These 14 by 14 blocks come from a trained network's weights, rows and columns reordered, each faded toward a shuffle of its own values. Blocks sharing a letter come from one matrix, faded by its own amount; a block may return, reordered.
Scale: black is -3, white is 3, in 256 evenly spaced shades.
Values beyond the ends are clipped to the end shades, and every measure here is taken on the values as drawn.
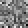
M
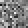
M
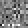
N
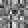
N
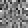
N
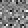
N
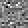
M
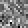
M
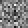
N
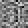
N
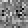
M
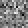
M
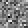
M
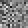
N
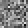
N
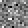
M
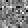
M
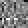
N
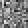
N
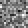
M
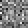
N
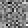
N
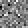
M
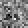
M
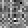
N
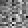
N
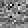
M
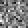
N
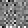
N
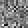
N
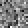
M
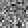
M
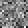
N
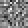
N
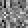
N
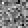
M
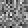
N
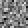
M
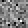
M
